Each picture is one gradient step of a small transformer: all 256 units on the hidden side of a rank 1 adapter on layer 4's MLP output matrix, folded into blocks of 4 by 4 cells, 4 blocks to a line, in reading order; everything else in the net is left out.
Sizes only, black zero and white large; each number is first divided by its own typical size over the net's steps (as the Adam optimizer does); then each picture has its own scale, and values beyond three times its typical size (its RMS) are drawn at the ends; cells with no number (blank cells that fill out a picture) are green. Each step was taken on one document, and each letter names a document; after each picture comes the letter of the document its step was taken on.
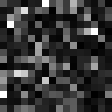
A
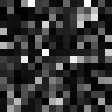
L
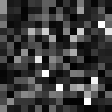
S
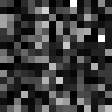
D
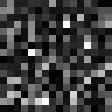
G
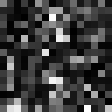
D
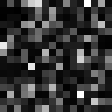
L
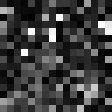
G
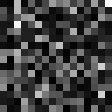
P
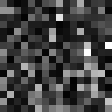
G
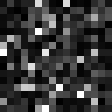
L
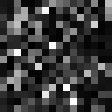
P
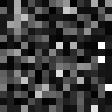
P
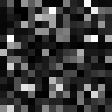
L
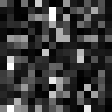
L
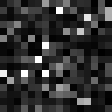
A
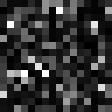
A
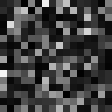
P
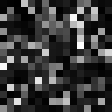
D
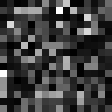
A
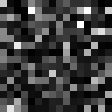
D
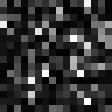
S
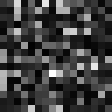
P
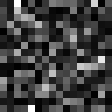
P
